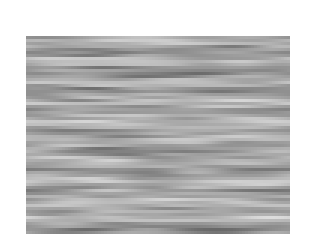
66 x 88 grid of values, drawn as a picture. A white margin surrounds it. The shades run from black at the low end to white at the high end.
No overall slope runs across the table. Streaks run across, left to right. The histogram is bell-shaped. Horizontal stripes repeat 10 times down the table.
